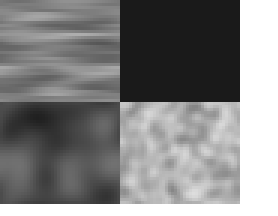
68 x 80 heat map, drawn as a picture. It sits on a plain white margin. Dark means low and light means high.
The table splits into 2 rows of 2 panels. Panel 1,1: middling, streaked across. Panel 1,2: very low, flat. Panel 2,1: low, smooth. Panel 2,2: high, blotchy.
